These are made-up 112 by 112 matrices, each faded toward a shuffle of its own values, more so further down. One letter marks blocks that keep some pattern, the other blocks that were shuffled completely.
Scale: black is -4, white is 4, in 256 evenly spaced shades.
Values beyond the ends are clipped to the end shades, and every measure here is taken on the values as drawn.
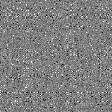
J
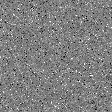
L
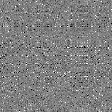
J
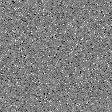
L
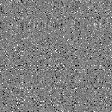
J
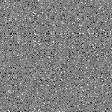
J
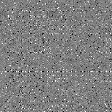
J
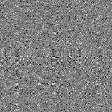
J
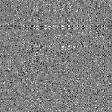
J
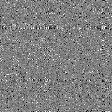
J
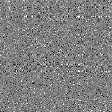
J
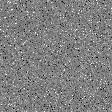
L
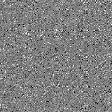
J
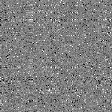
J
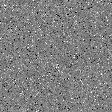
L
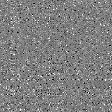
J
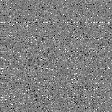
J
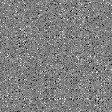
J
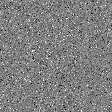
L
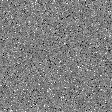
L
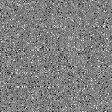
J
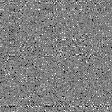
J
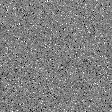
L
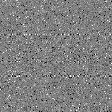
J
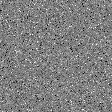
L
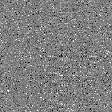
J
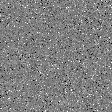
L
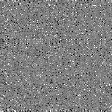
J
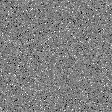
L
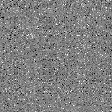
J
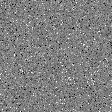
L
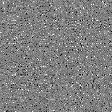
J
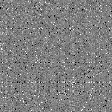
J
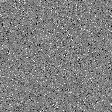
L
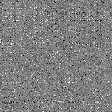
J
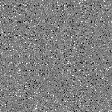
J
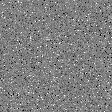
L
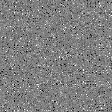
J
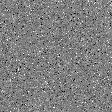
L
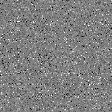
J
